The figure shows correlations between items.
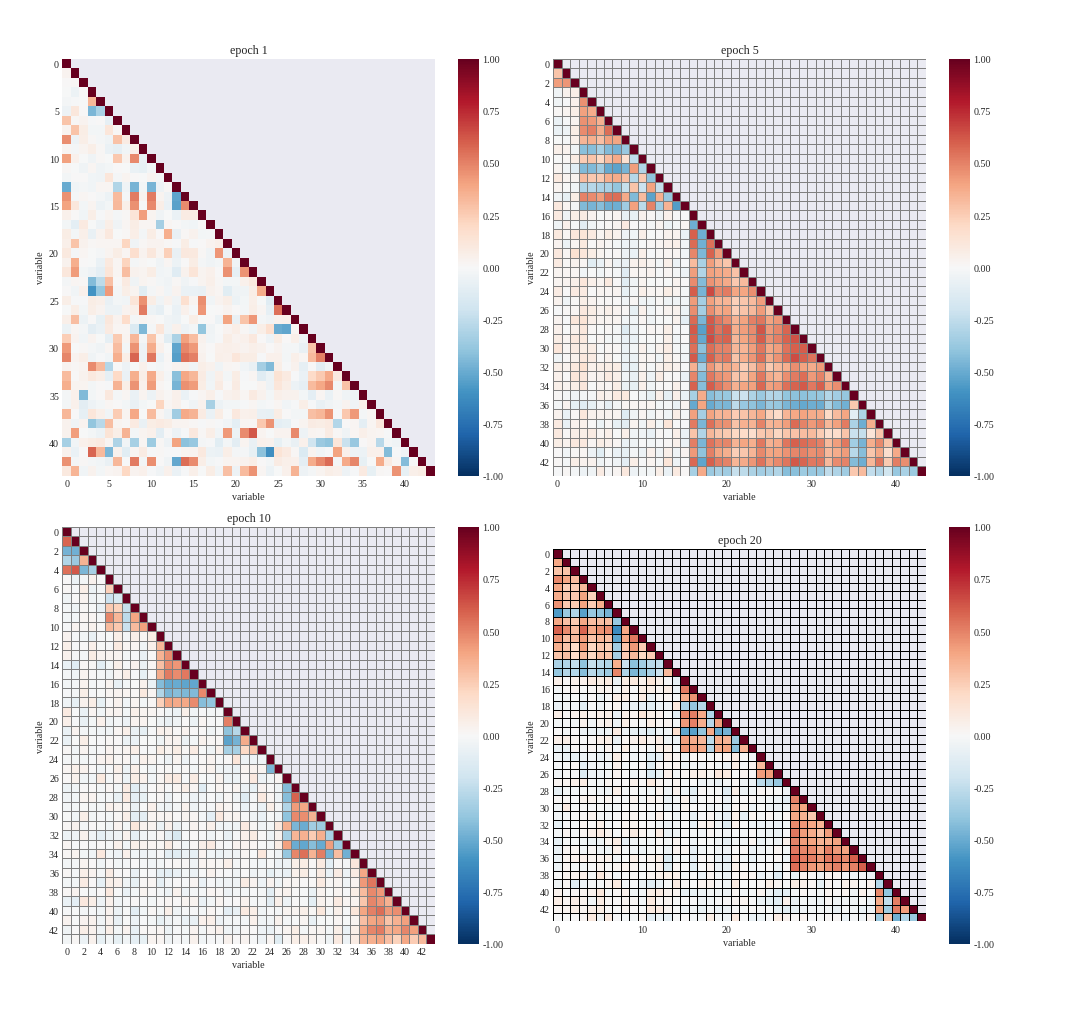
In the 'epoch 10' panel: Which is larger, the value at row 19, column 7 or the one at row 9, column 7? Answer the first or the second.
the first
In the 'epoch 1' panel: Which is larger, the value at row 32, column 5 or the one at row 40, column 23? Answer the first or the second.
the second
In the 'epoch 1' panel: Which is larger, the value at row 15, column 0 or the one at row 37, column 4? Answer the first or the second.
the first
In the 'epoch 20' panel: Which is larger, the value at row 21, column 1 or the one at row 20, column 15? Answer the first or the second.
the second
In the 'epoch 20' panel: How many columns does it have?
44
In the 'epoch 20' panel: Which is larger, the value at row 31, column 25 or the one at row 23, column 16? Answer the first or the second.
the second
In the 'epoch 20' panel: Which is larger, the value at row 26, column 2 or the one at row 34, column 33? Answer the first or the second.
the second
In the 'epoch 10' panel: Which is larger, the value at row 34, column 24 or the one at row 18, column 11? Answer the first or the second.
the second
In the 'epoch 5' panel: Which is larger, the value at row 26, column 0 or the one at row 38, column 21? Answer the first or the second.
the second
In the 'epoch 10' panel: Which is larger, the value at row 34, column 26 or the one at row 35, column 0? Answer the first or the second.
the second
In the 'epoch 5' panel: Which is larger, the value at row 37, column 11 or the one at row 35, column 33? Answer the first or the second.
the first
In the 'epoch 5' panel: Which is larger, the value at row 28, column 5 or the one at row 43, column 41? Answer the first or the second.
the first
